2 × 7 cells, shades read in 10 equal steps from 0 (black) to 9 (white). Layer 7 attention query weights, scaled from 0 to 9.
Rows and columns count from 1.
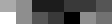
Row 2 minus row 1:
3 0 2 1 -2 3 1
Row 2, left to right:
9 5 3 2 0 5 4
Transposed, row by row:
6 9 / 5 5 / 1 3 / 1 2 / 2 0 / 2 5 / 3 4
